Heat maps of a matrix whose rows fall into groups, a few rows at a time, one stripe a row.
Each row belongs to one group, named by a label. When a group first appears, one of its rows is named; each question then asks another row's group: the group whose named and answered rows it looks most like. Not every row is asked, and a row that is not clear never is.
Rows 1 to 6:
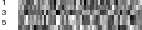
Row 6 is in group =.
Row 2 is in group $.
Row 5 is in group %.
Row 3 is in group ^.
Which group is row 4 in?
%
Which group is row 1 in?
$
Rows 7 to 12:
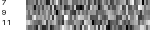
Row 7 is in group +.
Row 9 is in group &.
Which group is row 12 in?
=
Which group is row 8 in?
^
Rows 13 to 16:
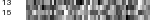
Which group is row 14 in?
=
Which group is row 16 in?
=
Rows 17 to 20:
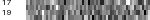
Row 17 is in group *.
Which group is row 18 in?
+
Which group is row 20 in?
$
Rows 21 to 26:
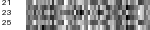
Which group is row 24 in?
=
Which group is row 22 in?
=
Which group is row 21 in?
%
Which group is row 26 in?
=
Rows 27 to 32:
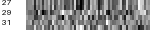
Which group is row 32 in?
%
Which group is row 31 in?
&
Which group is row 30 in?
$
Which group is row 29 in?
=
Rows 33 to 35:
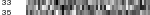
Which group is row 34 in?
*
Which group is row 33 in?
&
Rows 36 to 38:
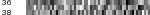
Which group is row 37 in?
%
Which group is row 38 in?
&
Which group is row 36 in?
=
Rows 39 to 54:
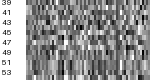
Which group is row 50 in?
+
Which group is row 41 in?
$
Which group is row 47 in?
%
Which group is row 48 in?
=
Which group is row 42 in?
+
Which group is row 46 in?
$
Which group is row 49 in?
+
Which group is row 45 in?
=
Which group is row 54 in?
%
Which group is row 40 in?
&
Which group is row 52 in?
$
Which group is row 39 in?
+
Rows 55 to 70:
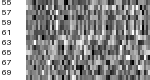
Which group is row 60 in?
+
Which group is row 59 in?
+
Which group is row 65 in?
$
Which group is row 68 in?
^
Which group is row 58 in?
^
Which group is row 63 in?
%
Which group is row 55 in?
^
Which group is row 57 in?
+
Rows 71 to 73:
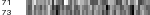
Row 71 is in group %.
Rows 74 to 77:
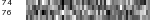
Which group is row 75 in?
$
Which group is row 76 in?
=
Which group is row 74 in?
*
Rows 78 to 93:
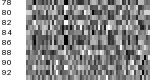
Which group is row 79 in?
%
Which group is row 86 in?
^
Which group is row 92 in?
+
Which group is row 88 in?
=
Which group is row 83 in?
*
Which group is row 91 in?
%
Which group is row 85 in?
^
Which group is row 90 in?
+
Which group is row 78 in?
^
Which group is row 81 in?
^
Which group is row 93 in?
&
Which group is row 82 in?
%
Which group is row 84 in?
$
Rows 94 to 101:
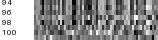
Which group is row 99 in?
+
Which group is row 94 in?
^
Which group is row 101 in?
*
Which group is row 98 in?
^
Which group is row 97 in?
*
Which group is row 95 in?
^
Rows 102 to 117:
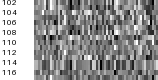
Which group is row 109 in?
=
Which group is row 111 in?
&
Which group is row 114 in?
$
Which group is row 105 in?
+
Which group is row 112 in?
+
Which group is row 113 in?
%
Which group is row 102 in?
*
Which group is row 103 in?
*
